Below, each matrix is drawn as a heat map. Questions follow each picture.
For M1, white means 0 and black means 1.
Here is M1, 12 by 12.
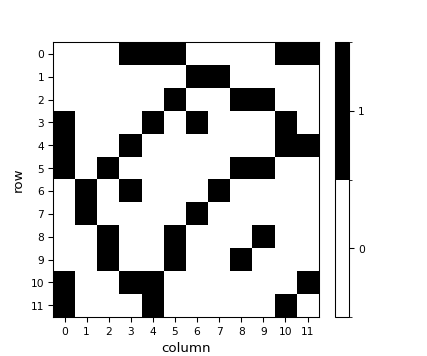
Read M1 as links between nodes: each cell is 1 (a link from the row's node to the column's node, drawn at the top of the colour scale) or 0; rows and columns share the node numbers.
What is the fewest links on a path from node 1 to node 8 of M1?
5
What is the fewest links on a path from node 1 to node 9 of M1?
5
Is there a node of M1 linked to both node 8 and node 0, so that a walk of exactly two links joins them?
yes
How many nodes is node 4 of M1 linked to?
4
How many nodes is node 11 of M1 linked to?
3
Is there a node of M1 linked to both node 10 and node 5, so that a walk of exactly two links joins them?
yes
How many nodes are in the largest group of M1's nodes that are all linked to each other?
4
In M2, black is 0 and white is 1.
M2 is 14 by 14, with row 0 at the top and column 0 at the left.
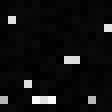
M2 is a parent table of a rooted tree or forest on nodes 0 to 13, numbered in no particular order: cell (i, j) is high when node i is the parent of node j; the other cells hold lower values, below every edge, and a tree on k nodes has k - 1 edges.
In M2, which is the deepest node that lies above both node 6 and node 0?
12
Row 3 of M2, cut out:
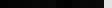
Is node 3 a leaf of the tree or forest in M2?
no
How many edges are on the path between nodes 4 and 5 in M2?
2
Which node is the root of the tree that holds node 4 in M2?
12
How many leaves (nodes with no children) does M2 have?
9
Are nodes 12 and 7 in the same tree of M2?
no
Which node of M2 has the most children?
12
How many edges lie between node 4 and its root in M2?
1
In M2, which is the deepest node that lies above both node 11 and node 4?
12
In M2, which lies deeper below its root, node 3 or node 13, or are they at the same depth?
node 13
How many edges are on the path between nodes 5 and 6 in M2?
2
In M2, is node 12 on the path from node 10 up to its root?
no
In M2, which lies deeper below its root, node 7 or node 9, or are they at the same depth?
node 9
